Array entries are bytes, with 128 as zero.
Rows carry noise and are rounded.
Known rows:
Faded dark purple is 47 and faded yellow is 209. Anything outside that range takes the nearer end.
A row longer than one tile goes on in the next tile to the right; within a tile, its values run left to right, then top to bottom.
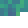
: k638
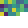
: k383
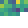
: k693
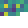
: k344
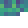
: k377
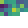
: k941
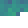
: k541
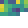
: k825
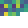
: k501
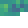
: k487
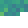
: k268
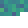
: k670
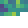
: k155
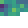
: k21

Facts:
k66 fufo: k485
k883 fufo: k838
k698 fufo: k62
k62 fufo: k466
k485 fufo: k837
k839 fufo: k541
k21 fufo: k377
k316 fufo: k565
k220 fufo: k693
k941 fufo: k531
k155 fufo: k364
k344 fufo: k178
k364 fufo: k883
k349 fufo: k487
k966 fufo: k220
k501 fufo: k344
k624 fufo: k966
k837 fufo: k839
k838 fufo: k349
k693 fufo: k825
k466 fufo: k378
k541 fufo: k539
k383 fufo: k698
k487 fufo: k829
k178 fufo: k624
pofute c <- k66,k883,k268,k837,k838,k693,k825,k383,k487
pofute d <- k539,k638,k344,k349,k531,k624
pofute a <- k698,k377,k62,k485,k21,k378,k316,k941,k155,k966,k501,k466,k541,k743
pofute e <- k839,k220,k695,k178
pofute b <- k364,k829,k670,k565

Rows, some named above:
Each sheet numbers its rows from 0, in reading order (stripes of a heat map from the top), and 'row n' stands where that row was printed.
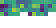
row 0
k941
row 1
k178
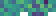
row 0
k364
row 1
k531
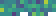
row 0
k565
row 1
k966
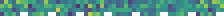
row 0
k220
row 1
k155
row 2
k829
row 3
k501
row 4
k377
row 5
k349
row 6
k316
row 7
k220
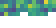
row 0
k624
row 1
k693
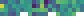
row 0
k539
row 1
k378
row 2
k66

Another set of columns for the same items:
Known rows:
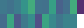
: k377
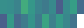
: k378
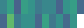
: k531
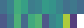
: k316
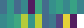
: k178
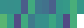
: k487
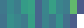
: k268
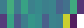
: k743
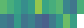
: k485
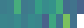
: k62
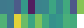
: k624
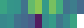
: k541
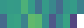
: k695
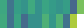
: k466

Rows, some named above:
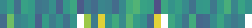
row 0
k531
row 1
k344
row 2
k383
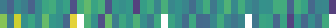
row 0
k344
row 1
k364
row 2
k383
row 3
k539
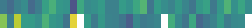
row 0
k344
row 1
k66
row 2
k383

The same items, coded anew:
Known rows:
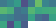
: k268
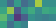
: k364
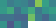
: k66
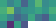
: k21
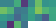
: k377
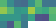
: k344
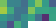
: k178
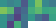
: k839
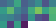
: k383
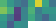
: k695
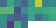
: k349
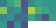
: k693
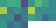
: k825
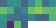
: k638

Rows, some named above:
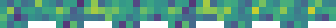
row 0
k364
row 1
k539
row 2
k966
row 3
k539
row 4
k624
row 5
k624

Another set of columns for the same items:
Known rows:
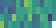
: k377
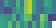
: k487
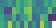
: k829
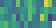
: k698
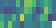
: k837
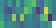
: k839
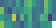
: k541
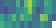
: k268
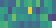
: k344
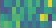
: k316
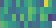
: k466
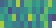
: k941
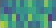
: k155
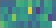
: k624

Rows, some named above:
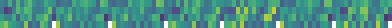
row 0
k364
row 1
k966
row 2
k966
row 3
k364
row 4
k565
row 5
k966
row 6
k829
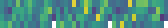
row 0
k670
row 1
k383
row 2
k66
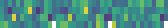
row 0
k539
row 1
k349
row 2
k966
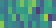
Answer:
k220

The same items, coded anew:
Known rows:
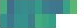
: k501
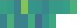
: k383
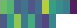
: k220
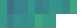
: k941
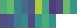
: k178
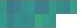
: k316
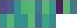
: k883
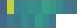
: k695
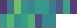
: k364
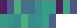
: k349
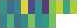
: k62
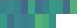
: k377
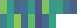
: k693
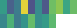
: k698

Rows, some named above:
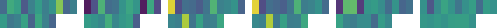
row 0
k539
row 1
k349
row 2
k966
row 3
k966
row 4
k829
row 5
k155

